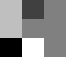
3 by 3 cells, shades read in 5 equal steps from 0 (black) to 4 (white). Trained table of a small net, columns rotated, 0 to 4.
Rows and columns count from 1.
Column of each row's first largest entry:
1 1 2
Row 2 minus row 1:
0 1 0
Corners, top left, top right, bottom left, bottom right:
3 2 0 2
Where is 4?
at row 3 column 2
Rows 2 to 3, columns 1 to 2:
3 2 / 0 4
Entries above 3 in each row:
0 0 1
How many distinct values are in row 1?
3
